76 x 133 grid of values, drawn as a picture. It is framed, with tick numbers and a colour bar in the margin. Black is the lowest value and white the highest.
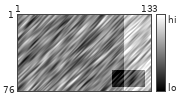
Odd patch: lower, in the bottom right. Seam: vertical, 80% of the way across, the right part higher. Grain: diagonal, up to the right. Mirror symmetry: none.
